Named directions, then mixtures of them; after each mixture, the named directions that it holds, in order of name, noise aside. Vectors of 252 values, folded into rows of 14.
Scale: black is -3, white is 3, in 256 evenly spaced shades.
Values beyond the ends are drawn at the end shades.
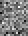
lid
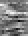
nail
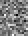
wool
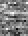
lid, nail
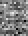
lid, nail, wool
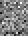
lid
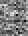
lid, nail, wool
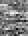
lid, nail, wool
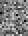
lid, wool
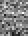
lid, nail, wool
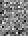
lid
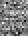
lid, nail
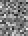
lid, wool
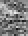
nail, wool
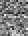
lid, nail, wool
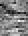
nail
